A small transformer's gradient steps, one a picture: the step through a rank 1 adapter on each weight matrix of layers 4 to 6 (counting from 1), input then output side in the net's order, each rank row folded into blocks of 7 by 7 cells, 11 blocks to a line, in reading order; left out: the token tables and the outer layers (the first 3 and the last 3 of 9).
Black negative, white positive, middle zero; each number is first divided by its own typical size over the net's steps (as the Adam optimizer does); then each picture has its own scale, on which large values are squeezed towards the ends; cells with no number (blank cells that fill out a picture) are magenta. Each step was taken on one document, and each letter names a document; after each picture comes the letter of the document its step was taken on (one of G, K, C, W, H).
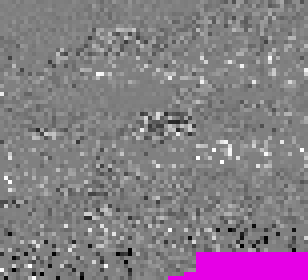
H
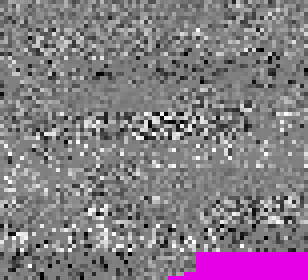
H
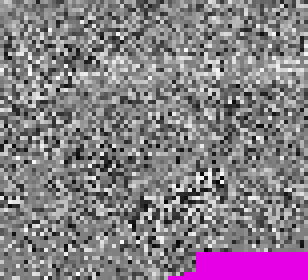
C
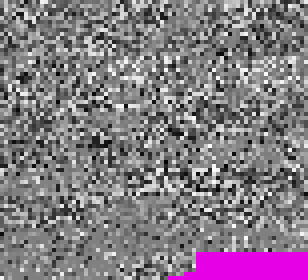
C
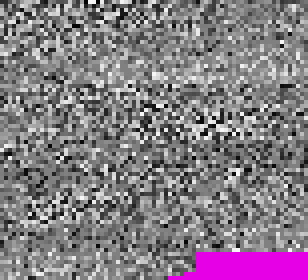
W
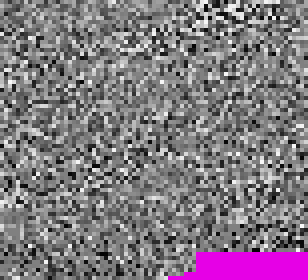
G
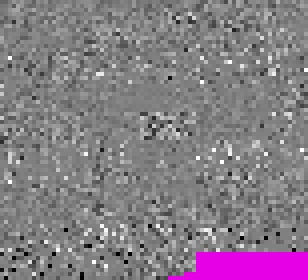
H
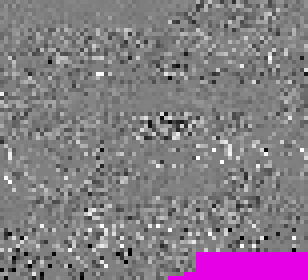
H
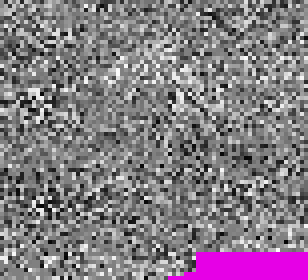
C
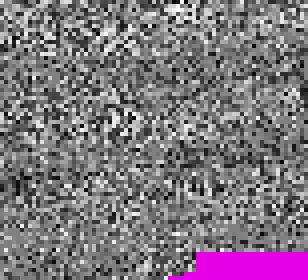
C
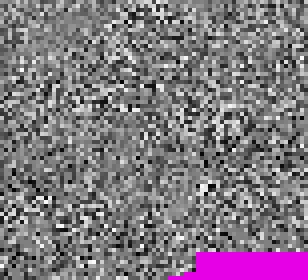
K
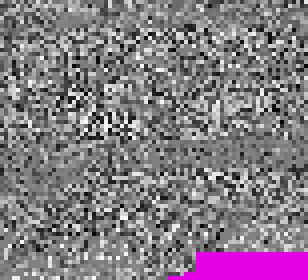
G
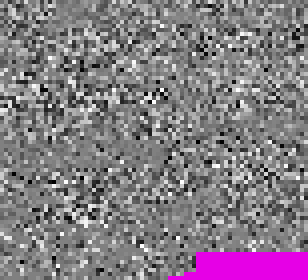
K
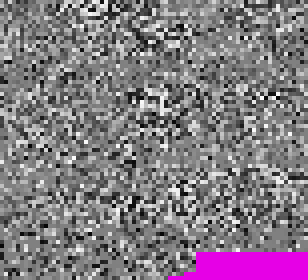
W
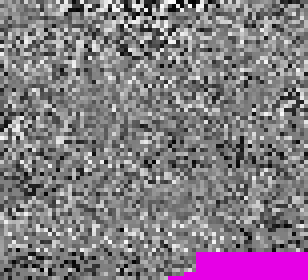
C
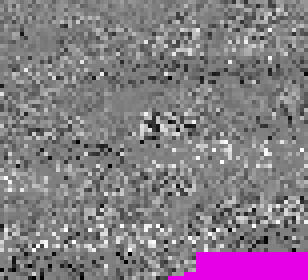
H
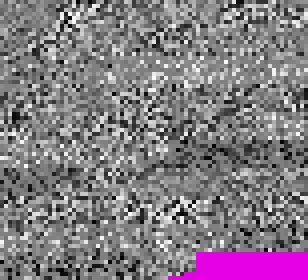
W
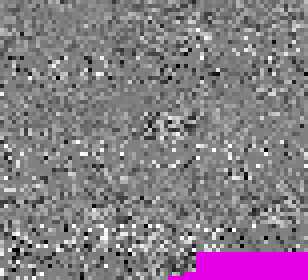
H
